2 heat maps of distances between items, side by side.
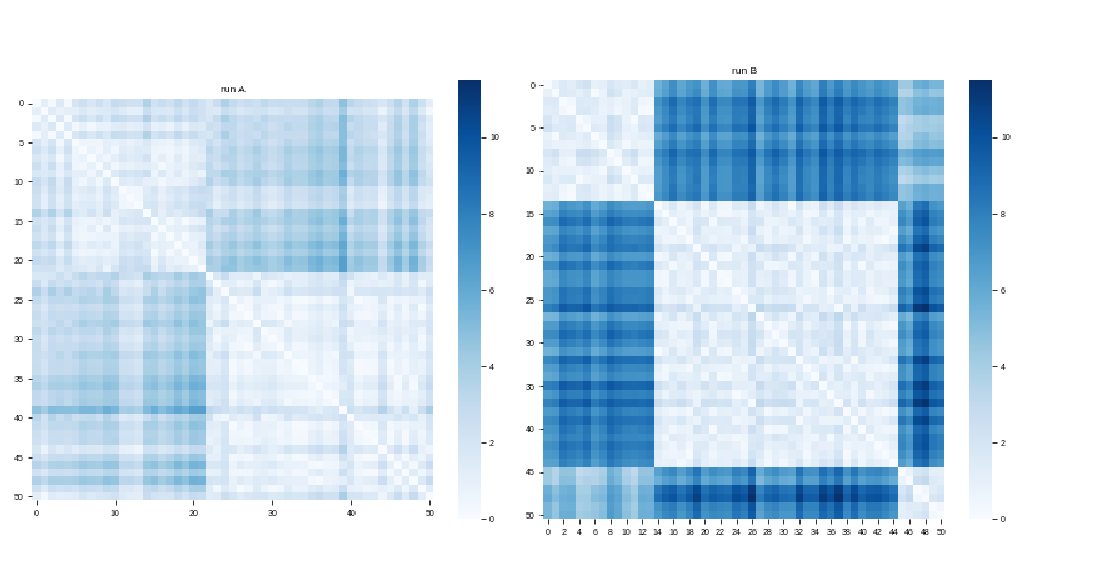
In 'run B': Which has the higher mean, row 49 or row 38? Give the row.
49
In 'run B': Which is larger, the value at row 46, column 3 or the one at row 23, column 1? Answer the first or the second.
the second
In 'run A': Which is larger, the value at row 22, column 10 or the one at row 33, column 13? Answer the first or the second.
the first
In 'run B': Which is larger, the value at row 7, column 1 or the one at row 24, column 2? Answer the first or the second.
the second
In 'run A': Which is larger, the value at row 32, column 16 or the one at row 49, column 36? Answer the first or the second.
the first
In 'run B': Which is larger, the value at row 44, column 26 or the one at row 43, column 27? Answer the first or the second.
the first
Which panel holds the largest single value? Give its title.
run B
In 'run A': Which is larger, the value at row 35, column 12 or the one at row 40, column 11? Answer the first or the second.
the first
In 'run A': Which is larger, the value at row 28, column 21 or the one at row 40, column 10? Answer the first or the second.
the first
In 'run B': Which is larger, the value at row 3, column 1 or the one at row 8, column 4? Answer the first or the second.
the second
